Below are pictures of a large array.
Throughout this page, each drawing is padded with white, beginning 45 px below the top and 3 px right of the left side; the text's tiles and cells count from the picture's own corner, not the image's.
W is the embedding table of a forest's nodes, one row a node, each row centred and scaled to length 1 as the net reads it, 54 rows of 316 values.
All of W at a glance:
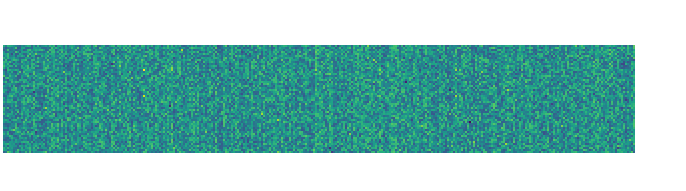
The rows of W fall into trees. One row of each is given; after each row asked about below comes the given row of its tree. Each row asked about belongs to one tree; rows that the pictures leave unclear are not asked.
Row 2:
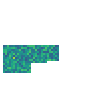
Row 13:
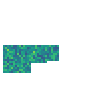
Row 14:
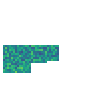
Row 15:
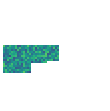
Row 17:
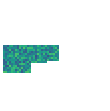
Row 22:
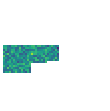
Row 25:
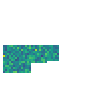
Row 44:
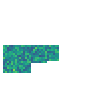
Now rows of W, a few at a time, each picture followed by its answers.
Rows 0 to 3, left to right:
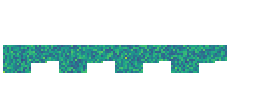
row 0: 2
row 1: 17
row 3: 17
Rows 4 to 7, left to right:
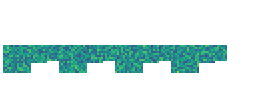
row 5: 44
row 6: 2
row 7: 22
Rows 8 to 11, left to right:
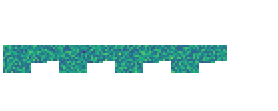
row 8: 15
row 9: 44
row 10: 15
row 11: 44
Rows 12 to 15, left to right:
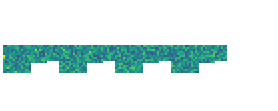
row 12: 25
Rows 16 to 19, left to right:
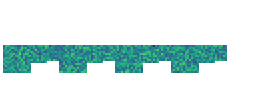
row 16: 2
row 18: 22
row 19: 2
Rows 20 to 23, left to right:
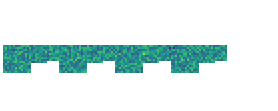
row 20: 44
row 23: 17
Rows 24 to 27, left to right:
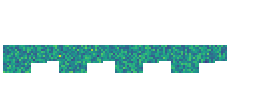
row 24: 17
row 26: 13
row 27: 13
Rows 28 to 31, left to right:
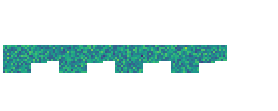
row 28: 15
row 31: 44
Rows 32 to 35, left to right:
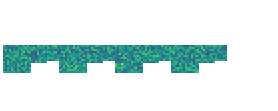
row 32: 17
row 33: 14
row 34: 15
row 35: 2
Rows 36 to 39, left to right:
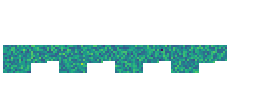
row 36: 14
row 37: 22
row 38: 13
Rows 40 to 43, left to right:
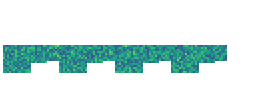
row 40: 17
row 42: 17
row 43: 13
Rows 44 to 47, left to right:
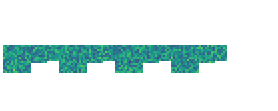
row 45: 2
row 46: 17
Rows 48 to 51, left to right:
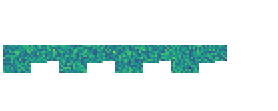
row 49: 2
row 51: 2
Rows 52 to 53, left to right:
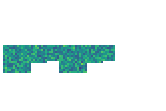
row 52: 13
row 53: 25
